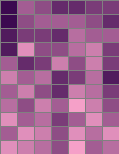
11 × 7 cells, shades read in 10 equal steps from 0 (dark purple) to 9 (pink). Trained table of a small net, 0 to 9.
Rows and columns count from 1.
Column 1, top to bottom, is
0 0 1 1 5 7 5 6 8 5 8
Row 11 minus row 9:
0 2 0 1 4 -3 1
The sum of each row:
19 25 25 33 31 30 34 42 40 46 45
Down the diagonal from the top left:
0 4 3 4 4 6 3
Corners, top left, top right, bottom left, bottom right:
0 3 8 6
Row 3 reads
1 3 3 2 6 5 5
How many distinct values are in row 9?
4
